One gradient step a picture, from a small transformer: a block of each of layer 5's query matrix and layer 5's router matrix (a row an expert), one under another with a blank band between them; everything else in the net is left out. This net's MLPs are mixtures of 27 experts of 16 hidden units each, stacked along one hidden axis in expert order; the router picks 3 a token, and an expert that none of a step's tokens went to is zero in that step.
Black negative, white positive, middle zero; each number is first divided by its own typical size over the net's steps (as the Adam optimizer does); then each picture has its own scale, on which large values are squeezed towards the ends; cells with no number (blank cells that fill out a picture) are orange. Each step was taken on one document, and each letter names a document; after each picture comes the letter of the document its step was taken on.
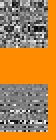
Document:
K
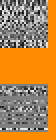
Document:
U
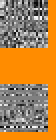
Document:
K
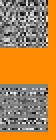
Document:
U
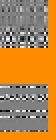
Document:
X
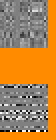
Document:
X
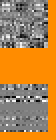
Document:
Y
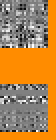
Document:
Y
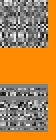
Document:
U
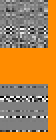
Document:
X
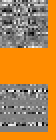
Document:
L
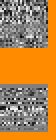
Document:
U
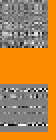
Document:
L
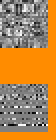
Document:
L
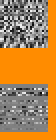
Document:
U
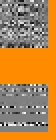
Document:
L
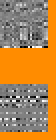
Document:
Y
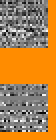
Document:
K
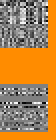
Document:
U
